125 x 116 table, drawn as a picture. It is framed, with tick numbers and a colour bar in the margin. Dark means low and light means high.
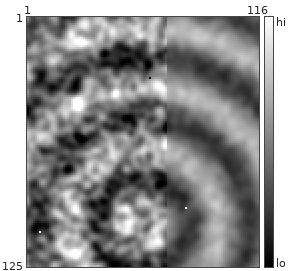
Rings spread out from the bottom middle. The right part is calmer, past a seam about 60% of the way across. Three lone cells stand out: two far higher and one far lower than their neighbours. No overall slope runs across the table.
